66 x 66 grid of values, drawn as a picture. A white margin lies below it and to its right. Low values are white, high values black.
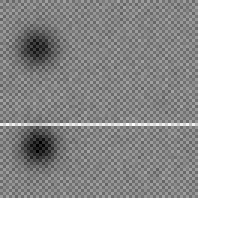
Average level on the scale: 50%. Odd lines: row 42. Bumps: two.
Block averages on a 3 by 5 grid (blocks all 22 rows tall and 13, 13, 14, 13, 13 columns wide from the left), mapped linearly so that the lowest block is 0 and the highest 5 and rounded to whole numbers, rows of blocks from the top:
54111 | 11000 | 55111
